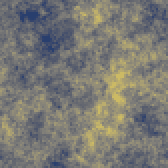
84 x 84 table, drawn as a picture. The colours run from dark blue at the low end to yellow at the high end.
Odd rows or columns: none. Ninth with the highest average: middle right. Ninth with the lowest average: top left.
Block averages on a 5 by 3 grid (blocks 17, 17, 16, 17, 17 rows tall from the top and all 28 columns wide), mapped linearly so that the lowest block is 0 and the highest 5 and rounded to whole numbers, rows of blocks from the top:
0 3 2 | 1 2 4 | 2 3 5 | 3 4 3 | 2 3 2
